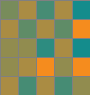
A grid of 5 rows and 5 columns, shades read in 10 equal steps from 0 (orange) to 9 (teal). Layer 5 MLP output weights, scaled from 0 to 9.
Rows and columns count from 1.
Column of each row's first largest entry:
5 2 5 1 2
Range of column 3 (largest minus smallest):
8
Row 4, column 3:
0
